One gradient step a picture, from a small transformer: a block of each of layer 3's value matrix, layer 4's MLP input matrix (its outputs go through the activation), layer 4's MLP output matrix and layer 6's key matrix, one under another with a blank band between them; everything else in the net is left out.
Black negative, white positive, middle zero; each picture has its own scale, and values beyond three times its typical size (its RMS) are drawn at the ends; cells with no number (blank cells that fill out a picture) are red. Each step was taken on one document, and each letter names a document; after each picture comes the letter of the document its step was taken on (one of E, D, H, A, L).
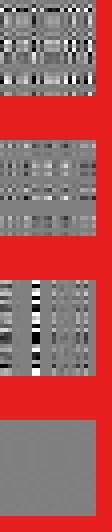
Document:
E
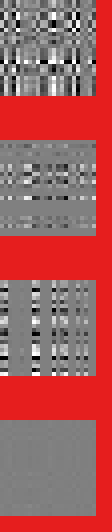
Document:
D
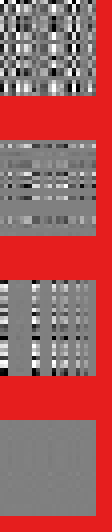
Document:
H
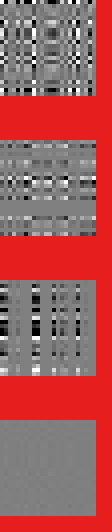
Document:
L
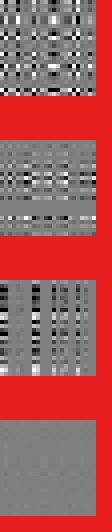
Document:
L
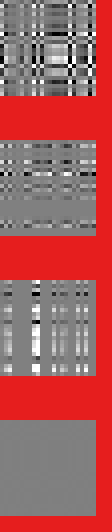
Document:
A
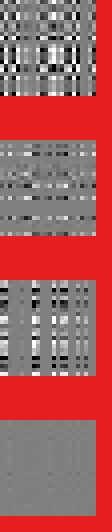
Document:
D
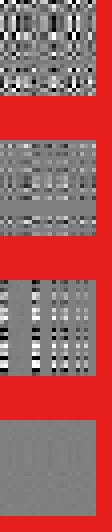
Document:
H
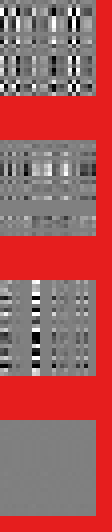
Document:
E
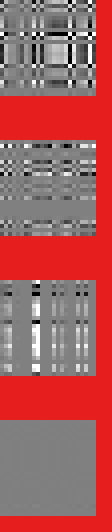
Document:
A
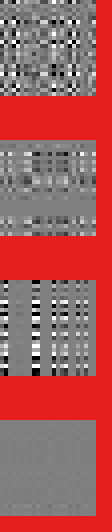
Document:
H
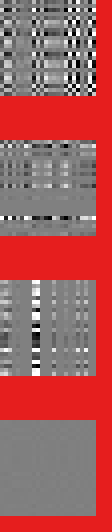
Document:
E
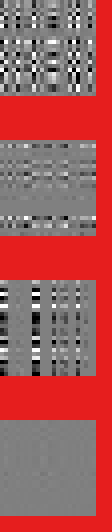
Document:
L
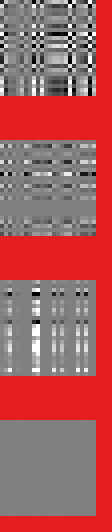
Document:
A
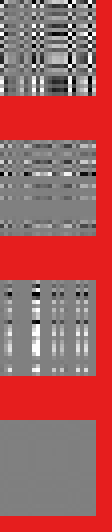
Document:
A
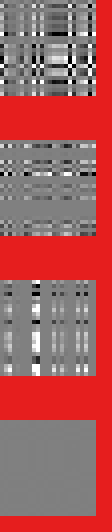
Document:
A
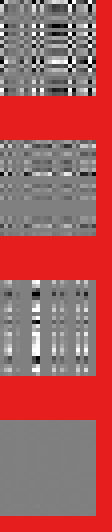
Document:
A
